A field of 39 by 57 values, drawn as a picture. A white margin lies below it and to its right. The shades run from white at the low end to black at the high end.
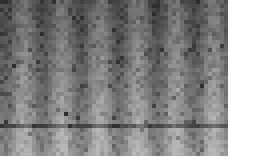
There is an overall slope up to the top. The values follow a bell shape. Stripes running up and down repeat 6 times from left to right. Row 32 stands out from the rest.
